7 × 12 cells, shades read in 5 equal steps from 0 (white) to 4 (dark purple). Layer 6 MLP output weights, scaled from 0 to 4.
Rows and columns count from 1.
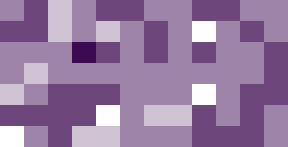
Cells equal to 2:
41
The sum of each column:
13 16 15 17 13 15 15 13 14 16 18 17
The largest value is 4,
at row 3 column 4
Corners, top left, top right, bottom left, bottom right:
2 2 0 2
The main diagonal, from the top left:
2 3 2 2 3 2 2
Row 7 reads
0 2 3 1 1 2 2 2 3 3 3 2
